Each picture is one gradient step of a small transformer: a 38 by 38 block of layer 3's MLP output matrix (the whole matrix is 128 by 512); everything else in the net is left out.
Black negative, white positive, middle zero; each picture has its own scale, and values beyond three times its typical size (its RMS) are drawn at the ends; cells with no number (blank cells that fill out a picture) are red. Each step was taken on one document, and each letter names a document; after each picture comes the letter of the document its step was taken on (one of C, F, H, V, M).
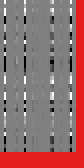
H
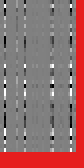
H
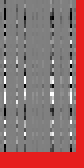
H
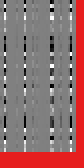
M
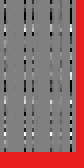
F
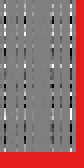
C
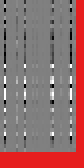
H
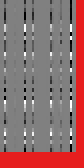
F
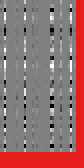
M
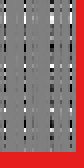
M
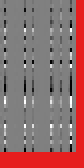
F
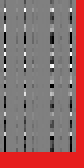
H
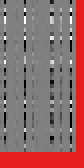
M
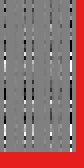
F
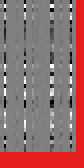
M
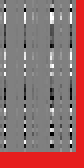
M
